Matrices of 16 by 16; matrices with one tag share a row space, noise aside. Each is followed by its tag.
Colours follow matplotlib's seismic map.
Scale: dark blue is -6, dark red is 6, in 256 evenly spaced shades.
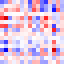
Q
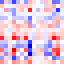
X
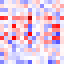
X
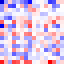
X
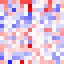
X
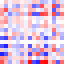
Q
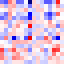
X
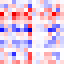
X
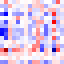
Q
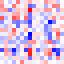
X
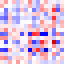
Q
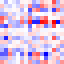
Q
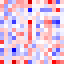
X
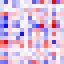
Q
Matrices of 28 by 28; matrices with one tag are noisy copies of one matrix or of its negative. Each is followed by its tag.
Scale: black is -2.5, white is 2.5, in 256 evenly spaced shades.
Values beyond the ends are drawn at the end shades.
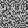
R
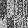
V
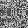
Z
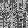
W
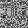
Z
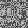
Z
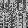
W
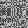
Z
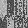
V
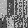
V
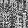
W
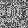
Z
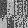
V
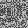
Z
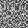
R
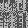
W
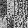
V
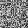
Z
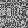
Z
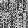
W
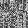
W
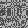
Z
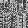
W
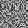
R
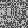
Z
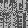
W
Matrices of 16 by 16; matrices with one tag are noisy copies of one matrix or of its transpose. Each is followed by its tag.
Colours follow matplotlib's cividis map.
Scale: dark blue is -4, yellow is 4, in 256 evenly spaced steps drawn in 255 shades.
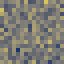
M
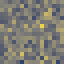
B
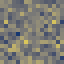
B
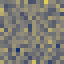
M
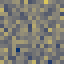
M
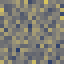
M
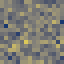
B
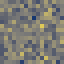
B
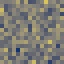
M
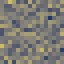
M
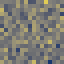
M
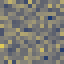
M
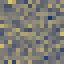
M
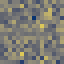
B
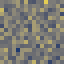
M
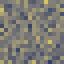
M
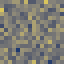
M
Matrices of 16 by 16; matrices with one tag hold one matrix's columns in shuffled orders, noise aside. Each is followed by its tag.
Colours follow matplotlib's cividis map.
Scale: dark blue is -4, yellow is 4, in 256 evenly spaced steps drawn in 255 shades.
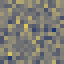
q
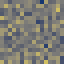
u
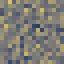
q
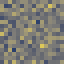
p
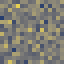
p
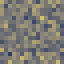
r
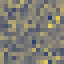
r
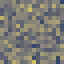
u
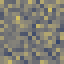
r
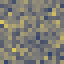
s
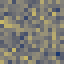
s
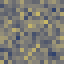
s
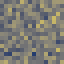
r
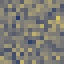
r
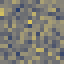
s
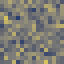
r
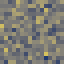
q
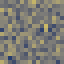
q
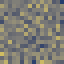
u
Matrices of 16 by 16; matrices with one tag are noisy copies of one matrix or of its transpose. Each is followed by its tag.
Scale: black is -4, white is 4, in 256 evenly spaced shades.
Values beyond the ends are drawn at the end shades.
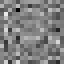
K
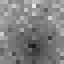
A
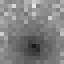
A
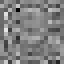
K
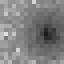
A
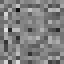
K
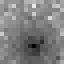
A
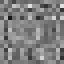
K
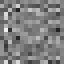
K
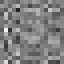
K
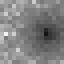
A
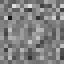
K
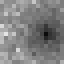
A
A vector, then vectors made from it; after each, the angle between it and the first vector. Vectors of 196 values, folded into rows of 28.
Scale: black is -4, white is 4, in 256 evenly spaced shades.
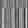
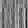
nearly opposite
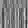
nearly opposite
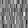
partly opposed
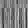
nearly opposite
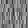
partly opposed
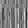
nearly opposite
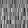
partly aligned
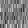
orthogonal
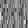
partly opposed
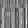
nearly parallel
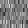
orthogonal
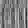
nearly opposite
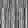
nearly parallel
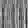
nearly opposite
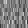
partly aligned
